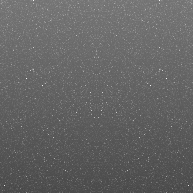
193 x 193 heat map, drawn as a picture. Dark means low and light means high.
Mirror symmetry: left to right. Slope: up to the top. Odd rows or columns: none. Stripes: none. Grain: fine.
